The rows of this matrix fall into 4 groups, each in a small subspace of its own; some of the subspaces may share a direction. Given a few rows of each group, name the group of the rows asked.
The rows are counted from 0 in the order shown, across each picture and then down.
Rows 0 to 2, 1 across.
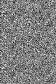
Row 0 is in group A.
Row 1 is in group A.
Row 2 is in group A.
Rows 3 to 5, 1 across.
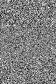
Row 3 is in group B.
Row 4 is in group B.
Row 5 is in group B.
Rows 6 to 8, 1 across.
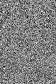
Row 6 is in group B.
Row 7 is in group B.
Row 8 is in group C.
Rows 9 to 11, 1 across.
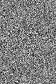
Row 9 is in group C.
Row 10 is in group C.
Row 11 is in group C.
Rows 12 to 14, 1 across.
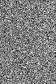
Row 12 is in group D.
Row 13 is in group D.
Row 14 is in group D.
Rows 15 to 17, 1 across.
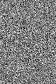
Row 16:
C
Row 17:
B
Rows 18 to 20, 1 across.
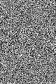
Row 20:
A
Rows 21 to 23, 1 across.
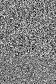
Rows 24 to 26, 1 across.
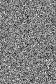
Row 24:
B
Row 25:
B
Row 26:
D
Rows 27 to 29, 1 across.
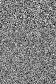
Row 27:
A
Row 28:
A
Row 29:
D
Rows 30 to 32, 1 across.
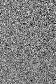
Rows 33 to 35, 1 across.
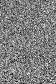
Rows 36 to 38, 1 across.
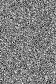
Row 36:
C
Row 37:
A
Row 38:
A
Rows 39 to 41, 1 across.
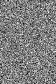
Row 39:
D
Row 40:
D
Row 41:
D
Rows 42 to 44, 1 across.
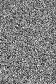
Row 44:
B
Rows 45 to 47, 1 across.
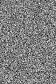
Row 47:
B
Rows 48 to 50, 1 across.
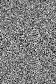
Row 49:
D
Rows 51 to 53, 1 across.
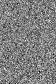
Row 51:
B
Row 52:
A
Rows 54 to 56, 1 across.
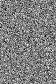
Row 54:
A
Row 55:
B
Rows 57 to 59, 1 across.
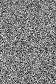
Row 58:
A
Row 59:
D
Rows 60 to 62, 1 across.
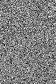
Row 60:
B
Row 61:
C
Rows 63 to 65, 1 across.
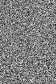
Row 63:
D
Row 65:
D
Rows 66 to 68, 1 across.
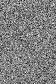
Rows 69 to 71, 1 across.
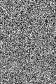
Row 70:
C
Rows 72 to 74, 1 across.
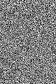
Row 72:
C
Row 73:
B
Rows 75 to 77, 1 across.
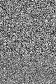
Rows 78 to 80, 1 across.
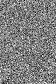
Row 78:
C
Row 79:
C
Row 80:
B
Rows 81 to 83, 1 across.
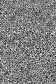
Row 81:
A
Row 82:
C
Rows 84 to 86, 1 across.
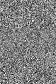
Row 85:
A
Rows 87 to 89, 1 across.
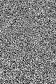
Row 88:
A
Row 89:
C
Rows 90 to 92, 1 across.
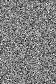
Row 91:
A
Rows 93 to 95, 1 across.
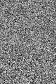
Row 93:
B
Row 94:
C
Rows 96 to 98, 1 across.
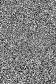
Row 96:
A
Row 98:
A
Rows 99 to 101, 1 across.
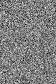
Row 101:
C
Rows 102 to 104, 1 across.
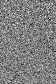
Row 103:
D
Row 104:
B
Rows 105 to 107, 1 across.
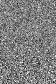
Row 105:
B
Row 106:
A
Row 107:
D
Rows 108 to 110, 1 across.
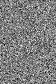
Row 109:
C
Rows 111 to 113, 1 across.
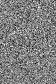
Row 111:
B
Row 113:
D
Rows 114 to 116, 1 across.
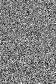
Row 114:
D
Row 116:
C
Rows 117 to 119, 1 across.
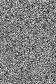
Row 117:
D
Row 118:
C
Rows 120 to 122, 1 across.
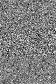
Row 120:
B
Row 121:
B
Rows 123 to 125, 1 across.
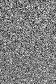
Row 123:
D
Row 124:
C
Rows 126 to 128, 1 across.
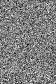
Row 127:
B
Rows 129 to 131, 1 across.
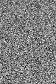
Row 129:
A
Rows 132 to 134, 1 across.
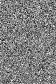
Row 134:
B
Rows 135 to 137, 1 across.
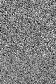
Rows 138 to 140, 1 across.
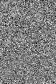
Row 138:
C
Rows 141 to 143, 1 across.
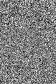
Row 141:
C
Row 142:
D
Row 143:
B
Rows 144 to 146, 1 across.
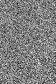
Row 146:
B
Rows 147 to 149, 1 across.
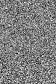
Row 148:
C
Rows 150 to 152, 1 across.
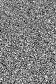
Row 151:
A
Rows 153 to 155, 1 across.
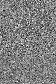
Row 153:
C
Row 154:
A
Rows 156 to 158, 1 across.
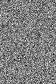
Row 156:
B
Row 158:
C
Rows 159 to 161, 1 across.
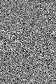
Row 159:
D
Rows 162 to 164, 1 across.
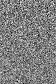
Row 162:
C
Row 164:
C
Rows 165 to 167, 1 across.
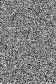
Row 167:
A
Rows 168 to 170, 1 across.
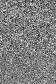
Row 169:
D
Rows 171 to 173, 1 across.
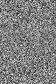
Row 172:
A
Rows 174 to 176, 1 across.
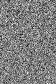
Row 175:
D
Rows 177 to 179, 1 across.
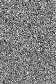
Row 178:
B
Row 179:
B
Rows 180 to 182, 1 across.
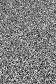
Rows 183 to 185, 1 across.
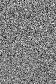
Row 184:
A
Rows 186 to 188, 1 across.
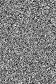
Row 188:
C
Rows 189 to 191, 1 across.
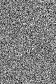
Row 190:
C
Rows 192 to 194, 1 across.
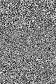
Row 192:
C
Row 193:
B
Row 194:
C
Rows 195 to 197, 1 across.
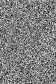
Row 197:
A
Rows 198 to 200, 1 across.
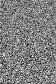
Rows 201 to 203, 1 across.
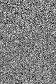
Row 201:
C
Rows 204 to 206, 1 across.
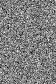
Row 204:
A
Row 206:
B
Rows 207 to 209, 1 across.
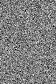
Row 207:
A
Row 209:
D
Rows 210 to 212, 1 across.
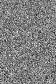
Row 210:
B
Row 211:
B
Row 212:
A
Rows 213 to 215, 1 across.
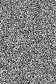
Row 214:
B
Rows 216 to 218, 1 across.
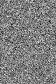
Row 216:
B
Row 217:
B
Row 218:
A
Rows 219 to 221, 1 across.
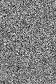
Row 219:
C
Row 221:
B
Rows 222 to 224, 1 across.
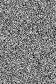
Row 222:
B
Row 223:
C
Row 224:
B
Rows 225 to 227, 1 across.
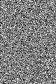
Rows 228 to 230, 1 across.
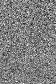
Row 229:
B
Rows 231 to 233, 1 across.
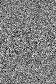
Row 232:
B
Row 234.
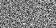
